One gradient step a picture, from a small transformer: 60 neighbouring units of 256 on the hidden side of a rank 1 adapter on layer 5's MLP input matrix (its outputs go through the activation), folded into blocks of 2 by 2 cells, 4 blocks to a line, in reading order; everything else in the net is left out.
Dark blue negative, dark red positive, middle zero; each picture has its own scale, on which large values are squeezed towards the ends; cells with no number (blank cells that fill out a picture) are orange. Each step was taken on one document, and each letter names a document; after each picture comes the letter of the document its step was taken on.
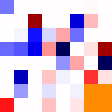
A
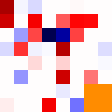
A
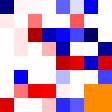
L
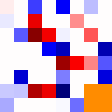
L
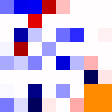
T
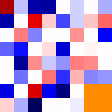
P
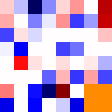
P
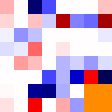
P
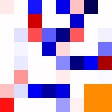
L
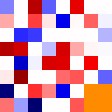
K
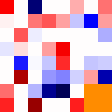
P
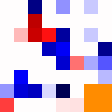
L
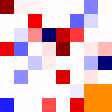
A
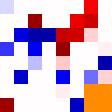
A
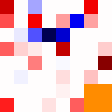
A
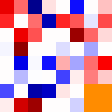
P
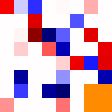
L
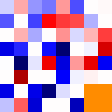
K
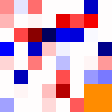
A
